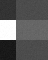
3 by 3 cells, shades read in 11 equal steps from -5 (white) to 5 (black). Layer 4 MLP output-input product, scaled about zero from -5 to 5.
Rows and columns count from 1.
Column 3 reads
2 1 2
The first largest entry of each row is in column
1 2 1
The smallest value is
-5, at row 2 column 1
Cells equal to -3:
0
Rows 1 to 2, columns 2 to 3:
2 2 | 1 1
